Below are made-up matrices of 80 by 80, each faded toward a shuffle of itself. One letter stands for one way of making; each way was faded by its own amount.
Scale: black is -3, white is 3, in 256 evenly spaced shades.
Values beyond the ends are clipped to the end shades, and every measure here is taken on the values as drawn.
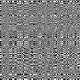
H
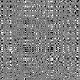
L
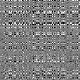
H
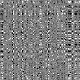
L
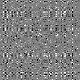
L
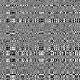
H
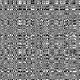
H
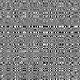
H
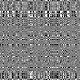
H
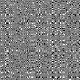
L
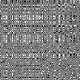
L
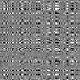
H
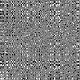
L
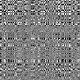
H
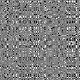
L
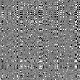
L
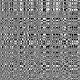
H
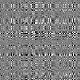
H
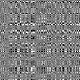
H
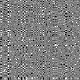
L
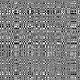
H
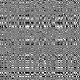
H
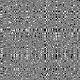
L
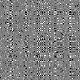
L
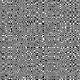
L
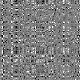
L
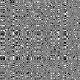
L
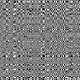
H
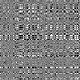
H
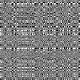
H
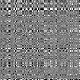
H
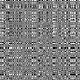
H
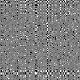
L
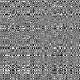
H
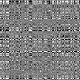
H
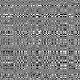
H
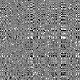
L
